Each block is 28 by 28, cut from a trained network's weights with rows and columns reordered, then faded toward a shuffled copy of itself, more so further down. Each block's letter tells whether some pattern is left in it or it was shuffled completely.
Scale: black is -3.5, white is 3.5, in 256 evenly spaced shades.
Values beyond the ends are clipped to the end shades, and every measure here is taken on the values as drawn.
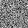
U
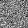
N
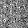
N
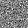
U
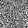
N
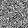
U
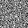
U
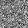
N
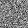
U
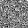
N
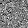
U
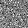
U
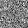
U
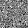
U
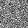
N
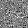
N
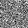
U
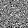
U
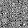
N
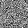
U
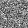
U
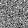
U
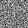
U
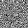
N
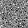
U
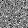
U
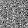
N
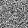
U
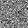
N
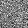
U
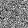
U
